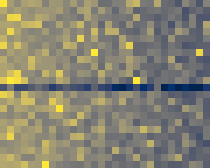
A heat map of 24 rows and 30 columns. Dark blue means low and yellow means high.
The middle right is the ninth with the lowest average. Values rise toward the left. Row 13 stands out from the rest.
